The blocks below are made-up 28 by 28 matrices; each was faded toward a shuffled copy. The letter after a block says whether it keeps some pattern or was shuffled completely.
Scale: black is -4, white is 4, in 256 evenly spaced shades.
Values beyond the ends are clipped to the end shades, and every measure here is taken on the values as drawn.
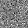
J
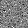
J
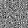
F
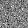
J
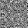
F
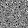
J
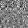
F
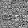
F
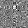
F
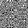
F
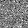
J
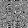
F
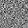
F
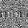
F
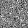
J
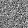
J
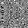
F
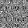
F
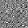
F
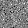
J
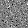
J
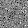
J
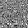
F
